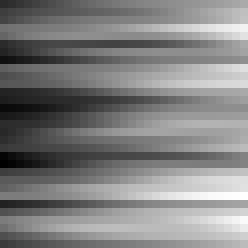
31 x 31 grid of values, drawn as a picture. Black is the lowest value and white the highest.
The bottom right is the ninth with the highest average. There is an overall slope up to the right. The ninth with the lowest average is the middle left. Streaks run across, left to right.
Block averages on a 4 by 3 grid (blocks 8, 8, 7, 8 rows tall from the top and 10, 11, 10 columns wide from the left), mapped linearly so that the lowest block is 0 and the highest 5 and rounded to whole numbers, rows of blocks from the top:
1 2 4
0 2 4
0 2 3
2 4 5
